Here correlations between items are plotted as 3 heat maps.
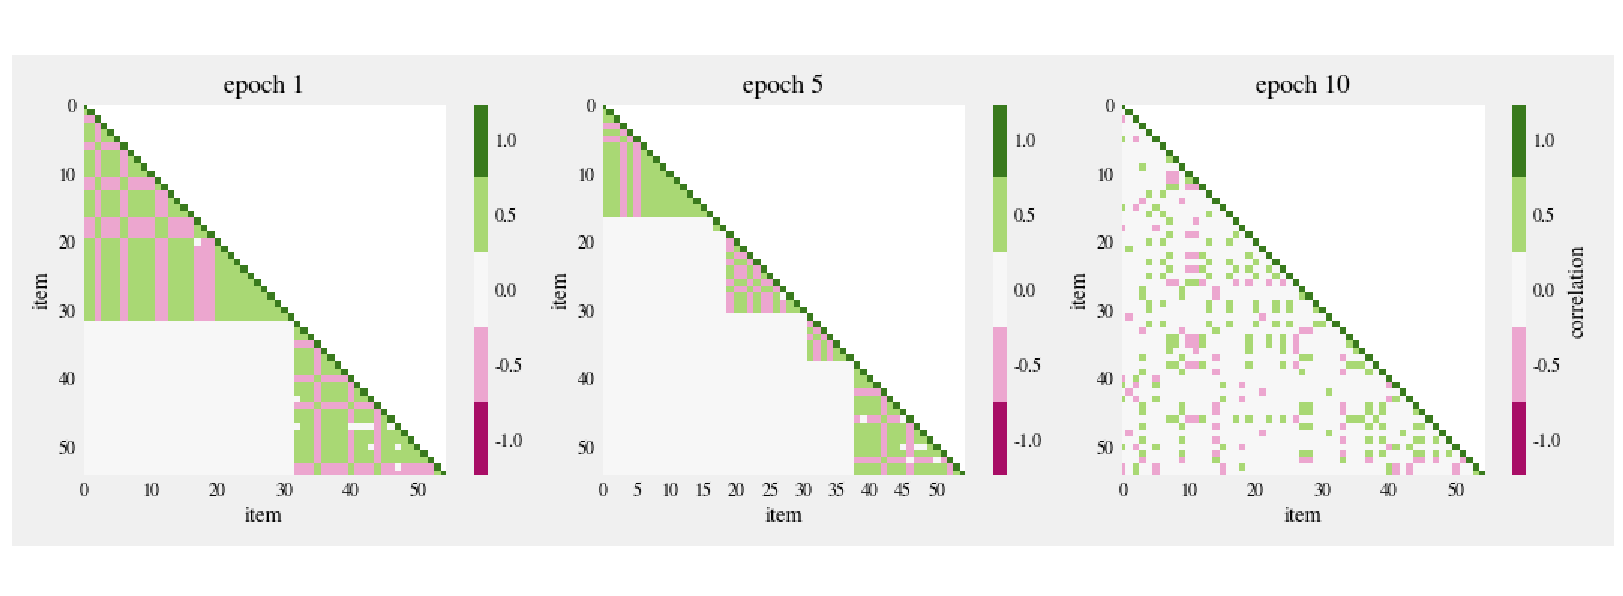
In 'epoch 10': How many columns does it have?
55
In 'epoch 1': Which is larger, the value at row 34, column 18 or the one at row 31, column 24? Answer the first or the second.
the second
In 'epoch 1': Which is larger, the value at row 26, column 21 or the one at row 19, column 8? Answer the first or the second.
the first
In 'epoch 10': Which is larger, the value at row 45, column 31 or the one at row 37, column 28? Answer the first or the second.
the second
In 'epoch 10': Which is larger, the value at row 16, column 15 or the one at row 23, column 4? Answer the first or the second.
the second
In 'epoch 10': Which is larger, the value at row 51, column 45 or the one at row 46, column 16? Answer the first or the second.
the first
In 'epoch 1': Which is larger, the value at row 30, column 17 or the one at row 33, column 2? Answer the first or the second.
the second
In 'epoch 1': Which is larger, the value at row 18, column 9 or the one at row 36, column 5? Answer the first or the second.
the second
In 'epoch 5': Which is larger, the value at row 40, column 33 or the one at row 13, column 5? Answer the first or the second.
the first
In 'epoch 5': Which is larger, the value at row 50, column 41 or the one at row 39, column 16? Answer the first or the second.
the first
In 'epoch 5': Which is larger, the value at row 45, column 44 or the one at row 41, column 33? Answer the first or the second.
the first
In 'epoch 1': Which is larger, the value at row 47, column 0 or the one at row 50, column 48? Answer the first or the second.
the second
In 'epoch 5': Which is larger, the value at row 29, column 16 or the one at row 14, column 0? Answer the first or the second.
the second
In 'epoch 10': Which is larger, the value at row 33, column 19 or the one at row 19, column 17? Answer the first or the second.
the second
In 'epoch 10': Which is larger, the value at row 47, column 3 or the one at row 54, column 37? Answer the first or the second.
the first
